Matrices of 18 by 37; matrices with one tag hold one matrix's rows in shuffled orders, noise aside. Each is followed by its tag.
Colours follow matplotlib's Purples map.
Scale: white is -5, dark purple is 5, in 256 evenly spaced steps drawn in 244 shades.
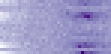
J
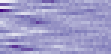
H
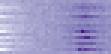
J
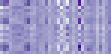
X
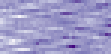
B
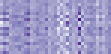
X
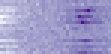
J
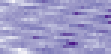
B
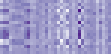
X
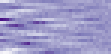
H
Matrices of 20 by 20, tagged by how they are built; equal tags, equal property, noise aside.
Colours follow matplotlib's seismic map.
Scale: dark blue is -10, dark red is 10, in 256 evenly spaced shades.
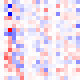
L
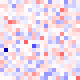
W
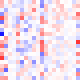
L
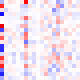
L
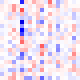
L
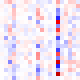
L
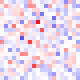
W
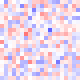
W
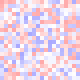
W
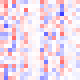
L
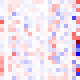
L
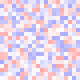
W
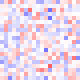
W
